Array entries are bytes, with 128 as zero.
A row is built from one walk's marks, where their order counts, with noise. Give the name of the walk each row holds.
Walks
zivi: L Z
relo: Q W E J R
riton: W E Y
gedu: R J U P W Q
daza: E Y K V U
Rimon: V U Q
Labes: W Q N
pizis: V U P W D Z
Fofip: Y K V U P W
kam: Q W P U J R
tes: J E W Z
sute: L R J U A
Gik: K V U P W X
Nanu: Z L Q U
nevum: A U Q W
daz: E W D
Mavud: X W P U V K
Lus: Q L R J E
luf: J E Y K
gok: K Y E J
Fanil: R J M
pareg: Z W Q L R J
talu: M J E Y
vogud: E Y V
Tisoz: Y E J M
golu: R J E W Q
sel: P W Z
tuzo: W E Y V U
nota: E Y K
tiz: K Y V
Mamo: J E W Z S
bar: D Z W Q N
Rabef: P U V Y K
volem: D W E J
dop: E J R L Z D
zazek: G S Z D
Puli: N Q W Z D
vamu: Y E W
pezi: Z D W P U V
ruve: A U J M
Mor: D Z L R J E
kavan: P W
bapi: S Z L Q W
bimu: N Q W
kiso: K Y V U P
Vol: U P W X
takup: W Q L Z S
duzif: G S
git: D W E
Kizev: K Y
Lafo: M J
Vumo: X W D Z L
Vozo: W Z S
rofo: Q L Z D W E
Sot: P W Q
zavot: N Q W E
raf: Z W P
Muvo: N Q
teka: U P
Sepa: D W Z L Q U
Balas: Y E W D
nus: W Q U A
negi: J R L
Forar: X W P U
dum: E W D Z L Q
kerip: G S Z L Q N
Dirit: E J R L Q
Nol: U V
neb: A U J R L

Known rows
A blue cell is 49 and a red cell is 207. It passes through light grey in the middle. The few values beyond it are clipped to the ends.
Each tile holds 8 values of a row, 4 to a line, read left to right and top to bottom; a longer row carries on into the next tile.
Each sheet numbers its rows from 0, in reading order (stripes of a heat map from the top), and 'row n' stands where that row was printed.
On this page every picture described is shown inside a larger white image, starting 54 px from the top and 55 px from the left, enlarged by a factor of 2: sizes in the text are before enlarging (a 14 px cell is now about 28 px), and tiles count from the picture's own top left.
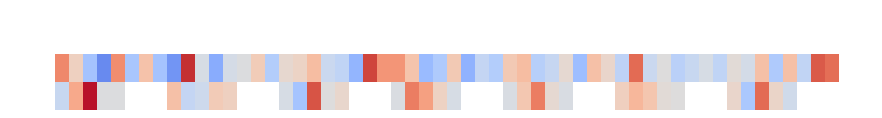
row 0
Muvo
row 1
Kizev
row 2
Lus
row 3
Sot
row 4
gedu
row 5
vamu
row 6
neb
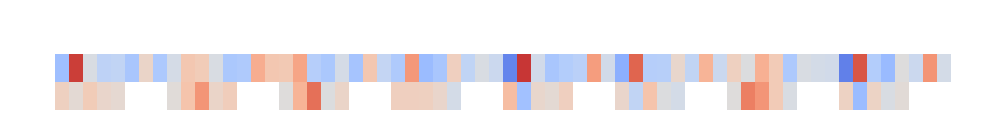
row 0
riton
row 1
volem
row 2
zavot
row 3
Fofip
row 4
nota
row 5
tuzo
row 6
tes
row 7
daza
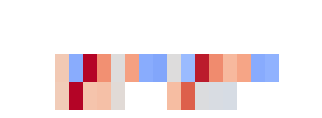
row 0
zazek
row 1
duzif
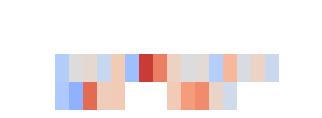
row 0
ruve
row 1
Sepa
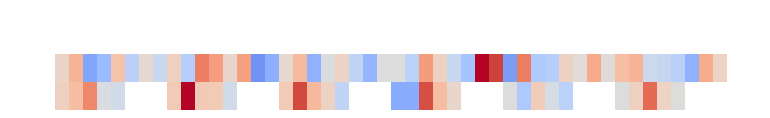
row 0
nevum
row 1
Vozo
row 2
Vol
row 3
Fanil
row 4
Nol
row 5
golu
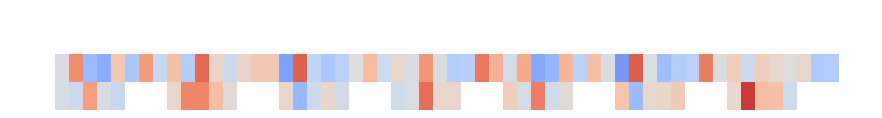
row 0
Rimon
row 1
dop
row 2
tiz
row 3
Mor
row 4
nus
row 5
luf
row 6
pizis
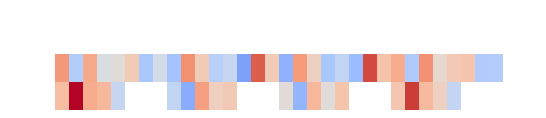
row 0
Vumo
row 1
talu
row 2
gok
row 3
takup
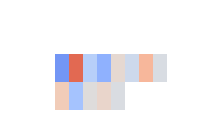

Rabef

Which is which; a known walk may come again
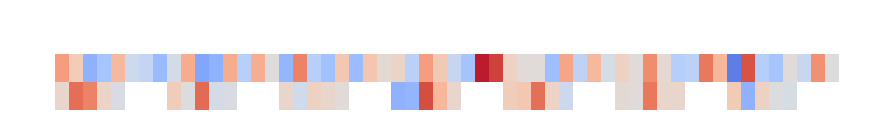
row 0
bimu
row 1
nus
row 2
kiso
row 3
Fanil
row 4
Nanu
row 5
Mor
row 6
daza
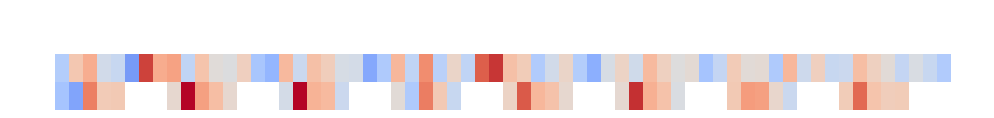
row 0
Tisoz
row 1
Puli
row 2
sel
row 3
negi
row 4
kavan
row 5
pizis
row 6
Sepa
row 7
Balas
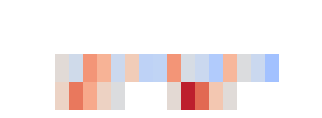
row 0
Mamo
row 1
bar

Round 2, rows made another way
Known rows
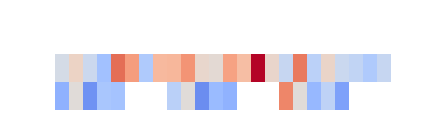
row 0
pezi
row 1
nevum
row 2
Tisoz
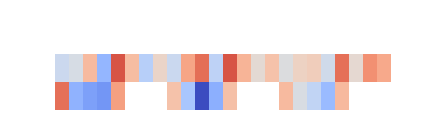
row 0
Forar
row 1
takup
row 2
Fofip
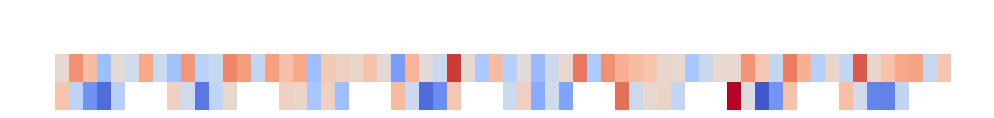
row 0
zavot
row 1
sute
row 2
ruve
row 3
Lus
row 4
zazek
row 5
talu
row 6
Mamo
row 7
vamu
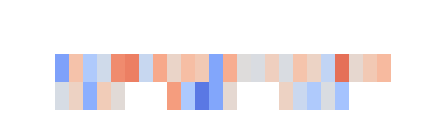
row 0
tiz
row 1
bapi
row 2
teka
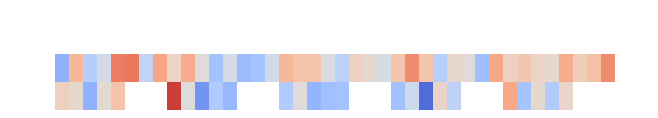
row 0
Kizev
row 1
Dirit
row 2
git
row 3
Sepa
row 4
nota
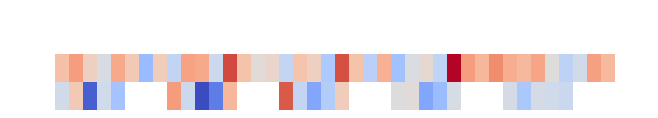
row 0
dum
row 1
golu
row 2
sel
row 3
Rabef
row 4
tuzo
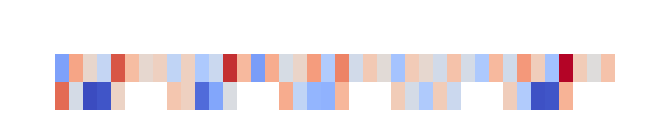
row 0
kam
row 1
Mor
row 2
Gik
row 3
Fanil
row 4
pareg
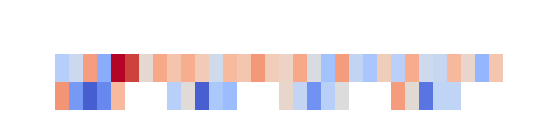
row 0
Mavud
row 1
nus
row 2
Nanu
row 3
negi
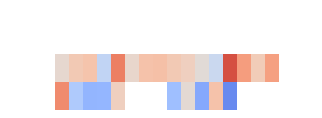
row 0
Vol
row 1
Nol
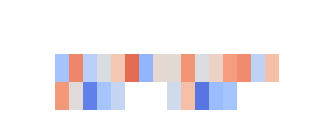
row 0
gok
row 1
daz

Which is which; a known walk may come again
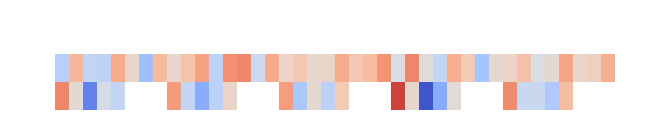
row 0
negi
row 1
Vozo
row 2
nota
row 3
tes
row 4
luf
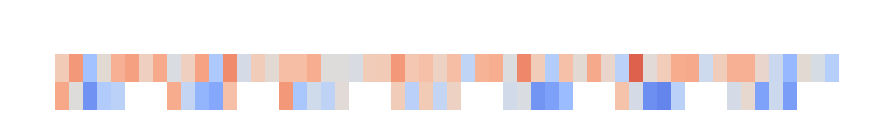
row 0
neb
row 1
Gik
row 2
riton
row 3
daza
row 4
bimu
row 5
vamu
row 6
volem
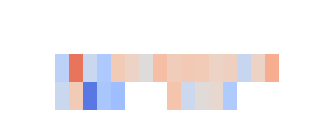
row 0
Puli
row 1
vogud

